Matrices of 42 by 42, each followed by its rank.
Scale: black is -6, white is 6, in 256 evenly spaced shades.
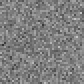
full rank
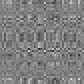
three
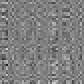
three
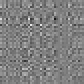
three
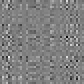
three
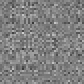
five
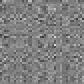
five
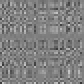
three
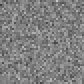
full rank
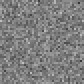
full rank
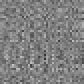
five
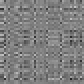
three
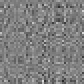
five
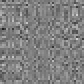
five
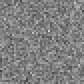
full rank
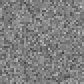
full rank
